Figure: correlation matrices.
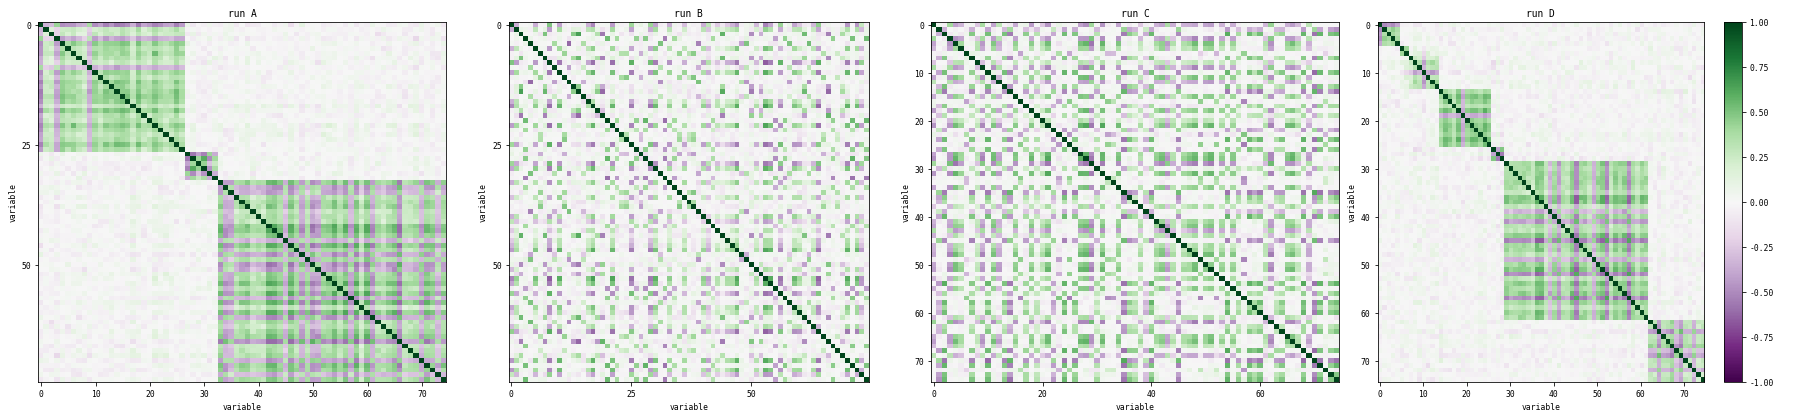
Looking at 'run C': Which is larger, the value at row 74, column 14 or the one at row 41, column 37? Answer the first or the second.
the second
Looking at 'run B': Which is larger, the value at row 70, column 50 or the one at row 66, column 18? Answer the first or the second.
the first
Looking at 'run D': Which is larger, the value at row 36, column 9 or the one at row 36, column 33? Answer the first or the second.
the second
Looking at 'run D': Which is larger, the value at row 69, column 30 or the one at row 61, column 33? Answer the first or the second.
the second
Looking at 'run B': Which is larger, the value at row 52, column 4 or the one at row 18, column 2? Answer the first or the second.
the second
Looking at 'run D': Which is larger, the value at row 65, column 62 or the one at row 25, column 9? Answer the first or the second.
the first
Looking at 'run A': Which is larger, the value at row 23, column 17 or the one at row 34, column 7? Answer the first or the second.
the first
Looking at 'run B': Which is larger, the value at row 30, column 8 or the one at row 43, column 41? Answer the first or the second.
the second
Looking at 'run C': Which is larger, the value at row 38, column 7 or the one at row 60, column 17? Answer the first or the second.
the second
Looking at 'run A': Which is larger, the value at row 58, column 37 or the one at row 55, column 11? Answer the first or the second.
the first
